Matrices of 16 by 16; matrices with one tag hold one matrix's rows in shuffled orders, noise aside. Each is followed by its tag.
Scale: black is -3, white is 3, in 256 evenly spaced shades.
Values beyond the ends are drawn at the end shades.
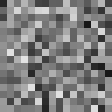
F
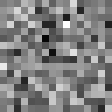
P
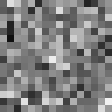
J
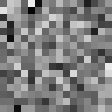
J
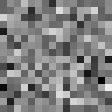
J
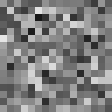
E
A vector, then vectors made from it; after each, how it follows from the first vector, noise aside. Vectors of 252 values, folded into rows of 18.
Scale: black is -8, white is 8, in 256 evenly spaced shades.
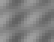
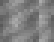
wrapped around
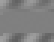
partly zeroed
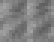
wrapped around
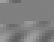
partly zeroed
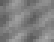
negated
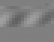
partly zeroed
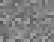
sign-scrambled
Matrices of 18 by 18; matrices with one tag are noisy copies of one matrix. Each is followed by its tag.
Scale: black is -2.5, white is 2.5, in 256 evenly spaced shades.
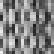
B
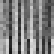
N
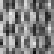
B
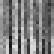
N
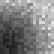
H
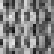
B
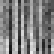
N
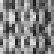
B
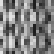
B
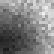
H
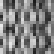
B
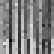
N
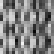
B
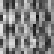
B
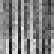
N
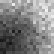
H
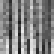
N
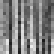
N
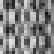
B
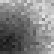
H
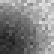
H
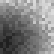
H
